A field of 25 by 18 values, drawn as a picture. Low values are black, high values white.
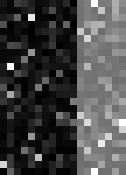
A vertical seam about 60% of the way across splits the table, and the right part is higher. On average the colour sits 30% of the way up the scale. The middle right is the smoothest part.
